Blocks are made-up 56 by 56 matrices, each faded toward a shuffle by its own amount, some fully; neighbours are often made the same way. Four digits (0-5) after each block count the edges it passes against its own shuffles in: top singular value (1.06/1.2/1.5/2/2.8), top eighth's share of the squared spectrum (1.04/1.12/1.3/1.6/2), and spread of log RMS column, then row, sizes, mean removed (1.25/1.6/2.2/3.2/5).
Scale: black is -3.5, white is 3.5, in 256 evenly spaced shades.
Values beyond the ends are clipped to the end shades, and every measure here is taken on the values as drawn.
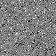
0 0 0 0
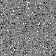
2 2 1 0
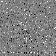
3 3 1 1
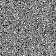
1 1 1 0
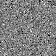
0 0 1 0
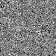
0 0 0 0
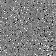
0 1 1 1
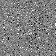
1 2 2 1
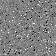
0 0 0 0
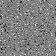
0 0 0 0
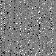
2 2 2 1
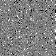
2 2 2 1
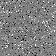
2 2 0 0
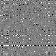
4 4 1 2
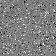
2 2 0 0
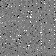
2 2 2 0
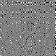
4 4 2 2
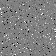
0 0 0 0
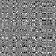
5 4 3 3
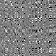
4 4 2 2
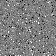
2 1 0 0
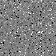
3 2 1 0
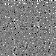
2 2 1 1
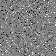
0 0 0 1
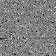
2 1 0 0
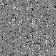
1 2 2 1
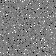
0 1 0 0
